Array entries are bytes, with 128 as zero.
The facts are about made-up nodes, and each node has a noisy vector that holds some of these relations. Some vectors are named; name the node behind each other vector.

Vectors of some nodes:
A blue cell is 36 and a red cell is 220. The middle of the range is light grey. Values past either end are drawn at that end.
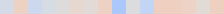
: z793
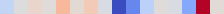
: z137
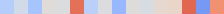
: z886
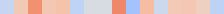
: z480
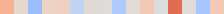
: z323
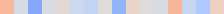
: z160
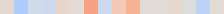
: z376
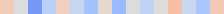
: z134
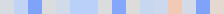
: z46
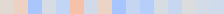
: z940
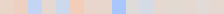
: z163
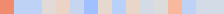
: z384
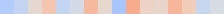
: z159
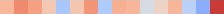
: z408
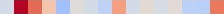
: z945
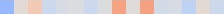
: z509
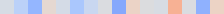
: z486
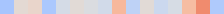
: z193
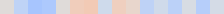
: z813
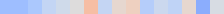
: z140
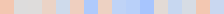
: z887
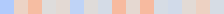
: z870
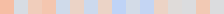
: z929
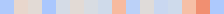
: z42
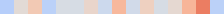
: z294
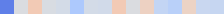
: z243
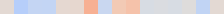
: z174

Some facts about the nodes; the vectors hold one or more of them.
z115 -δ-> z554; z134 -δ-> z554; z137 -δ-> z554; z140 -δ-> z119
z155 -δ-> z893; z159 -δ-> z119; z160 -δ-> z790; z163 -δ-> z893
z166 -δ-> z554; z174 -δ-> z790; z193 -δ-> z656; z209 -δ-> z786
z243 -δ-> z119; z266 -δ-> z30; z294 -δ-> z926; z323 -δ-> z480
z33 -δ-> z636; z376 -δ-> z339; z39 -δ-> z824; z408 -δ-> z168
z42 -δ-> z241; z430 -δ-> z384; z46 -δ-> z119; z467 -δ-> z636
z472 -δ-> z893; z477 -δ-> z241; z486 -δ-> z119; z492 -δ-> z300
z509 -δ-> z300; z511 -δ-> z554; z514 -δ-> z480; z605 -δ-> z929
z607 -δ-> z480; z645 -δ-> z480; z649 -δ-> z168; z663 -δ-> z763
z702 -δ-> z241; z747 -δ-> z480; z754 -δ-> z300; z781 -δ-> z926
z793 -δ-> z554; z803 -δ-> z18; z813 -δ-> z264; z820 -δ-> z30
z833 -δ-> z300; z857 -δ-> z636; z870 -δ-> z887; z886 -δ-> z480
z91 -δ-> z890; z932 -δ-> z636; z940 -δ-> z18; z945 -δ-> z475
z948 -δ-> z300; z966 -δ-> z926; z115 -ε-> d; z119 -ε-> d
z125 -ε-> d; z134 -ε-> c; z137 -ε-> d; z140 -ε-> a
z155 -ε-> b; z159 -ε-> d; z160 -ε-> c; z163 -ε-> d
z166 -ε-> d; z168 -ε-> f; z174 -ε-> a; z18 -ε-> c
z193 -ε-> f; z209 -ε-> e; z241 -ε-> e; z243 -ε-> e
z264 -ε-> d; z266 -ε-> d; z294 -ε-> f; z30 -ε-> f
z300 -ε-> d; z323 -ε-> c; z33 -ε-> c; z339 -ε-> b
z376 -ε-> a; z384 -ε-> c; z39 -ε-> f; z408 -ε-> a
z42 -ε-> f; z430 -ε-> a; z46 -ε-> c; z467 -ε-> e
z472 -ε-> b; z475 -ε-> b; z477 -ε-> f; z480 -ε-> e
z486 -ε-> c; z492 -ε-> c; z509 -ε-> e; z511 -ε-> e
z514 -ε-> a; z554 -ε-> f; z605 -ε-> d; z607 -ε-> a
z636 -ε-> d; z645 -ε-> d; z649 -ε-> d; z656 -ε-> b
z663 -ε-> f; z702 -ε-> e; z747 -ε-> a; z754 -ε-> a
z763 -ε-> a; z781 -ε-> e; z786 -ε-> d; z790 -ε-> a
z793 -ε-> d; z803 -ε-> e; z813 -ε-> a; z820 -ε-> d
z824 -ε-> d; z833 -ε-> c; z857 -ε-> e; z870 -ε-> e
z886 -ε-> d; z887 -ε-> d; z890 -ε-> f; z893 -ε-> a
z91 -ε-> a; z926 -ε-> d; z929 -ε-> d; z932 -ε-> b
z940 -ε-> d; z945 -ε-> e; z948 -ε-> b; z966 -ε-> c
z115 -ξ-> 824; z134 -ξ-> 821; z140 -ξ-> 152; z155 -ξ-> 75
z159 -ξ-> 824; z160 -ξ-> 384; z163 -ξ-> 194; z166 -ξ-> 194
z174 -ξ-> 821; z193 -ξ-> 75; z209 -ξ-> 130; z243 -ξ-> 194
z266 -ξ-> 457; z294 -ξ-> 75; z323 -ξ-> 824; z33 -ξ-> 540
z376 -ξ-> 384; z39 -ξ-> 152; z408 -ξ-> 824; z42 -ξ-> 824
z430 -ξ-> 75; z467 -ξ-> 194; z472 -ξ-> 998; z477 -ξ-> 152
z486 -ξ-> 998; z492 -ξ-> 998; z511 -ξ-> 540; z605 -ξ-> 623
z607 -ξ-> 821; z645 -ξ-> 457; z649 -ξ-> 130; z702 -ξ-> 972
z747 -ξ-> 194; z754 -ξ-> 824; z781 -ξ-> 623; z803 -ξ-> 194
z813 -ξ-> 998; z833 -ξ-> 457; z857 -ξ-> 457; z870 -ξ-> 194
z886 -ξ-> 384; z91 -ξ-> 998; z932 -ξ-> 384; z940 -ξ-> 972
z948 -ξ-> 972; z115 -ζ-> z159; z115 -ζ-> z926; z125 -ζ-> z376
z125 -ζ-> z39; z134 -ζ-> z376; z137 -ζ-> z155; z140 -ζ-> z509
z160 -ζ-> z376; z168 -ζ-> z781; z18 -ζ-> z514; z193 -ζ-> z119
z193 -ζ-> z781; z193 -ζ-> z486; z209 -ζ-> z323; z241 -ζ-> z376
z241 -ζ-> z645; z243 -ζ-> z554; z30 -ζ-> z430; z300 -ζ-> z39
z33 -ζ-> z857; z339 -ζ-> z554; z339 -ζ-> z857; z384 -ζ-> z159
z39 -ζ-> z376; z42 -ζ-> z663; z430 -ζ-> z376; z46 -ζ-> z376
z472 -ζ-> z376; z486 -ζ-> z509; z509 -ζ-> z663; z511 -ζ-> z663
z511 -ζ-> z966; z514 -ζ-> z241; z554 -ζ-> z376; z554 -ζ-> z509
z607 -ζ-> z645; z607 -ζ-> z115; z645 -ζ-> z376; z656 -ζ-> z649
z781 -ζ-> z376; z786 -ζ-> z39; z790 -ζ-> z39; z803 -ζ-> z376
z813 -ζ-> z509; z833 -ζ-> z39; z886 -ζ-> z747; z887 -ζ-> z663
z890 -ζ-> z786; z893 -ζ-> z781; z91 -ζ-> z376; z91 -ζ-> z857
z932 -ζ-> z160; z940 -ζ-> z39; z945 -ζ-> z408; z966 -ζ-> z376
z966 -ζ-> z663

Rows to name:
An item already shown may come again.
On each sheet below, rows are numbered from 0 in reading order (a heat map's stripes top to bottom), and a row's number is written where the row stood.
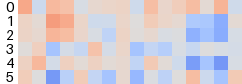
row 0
z926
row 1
z475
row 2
z339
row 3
z940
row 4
z932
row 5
z134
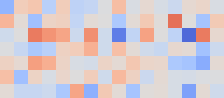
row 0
z511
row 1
z323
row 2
z155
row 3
z607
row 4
z475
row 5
z763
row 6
z300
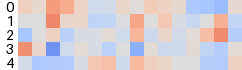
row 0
z475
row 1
z241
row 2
z39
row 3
z33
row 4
z754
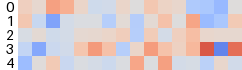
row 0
z475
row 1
z492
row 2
z115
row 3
z747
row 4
z509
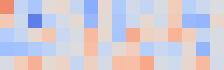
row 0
z18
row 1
z833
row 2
z159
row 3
z140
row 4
z857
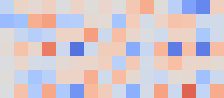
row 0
z948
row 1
z119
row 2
z514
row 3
z656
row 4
z115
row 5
z607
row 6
z649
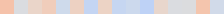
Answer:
z786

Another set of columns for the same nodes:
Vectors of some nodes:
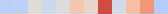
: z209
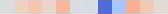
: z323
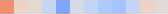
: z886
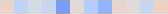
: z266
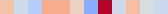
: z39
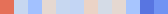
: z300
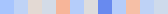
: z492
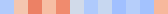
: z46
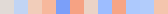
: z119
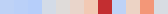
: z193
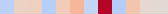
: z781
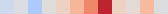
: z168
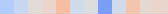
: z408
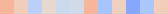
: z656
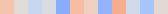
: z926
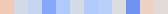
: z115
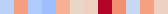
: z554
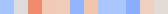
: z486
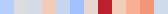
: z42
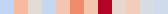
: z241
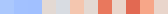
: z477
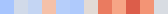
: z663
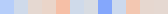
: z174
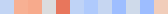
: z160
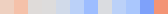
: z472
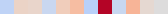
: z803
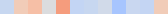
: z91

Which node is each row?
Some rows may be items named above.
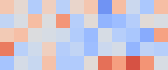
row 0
z475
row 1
z33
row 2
z472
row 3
z940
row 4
z663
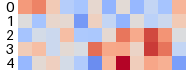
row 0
z645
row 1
z159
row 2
z663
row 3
z480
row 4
z509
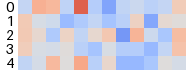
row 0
z134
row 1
z137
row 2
z475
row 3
z932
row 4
z33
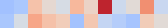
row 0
z243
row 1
z140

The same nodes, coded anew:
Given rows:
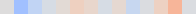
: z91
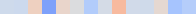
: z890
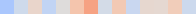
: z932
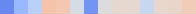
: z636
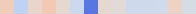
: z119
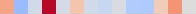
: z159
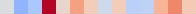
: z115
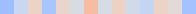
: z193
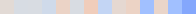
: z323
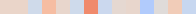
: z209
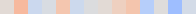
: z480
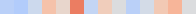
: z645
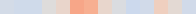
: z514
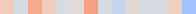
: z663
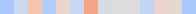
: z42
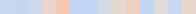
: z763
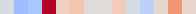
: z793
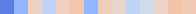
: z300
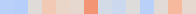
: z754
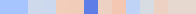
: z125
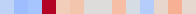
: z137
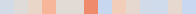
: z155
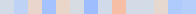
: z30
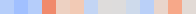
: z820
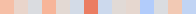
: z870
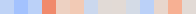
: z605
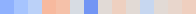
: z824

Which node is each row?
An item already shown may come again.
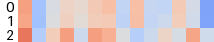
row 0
z134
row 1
z134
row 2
z376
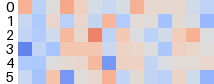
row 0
z554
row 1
z492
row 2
z645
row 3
z886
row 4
z786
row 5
z833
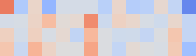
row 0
z46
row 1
z155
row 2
z140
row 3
z663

